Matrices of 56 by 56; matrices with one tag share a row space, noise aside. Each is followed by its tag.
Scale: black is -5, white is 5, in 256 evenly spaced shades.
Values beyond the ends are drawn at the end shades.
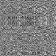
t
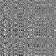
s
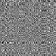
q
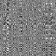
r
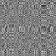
q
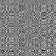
q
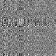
s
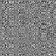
q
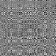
t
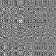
s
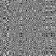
r
